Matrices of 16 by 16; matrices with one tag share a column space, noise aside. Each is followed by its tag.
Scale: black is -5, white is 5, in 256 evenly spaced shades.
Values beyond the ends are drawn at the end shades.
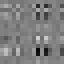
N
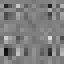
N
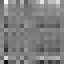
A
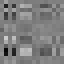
N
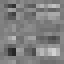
N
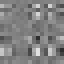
N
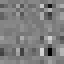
N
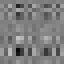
N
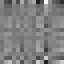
A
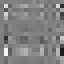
N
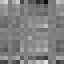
A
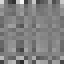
A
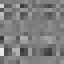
N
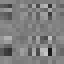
N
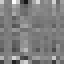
A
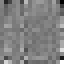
A
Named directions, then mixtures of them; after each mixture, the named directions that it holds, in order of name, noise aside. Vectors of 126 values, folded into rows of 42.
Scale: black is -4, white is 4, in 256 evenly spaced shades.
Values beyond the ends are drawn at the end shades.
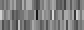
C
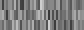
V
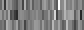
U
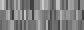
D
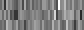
U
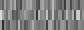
C, V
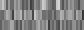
D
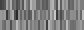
D, U, V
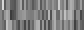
D, U, V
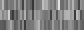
C, D, U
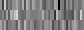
U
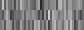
U, V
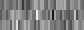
C, V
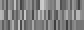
C, D, V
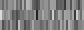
C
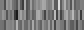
U, V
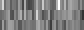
C, D, U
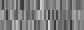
V
